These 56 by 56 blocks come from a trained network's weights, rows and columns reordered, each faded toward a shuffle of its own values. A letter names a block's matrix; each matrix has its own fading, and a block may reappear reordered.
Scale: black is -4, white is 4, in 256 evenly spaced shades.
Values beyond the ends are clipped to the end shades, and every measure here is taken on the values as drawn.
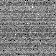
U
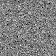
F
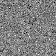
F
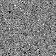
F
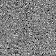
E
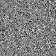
E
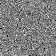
E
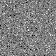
E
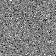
E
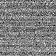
U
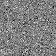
F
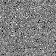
E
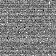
U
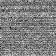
U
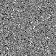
F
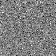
F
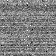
U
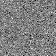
F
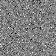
E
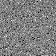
E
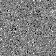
E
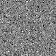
E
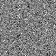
F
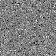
E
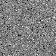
E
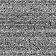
U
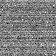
U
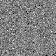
F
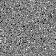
E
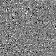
E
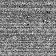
U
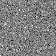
F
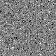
E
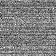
U
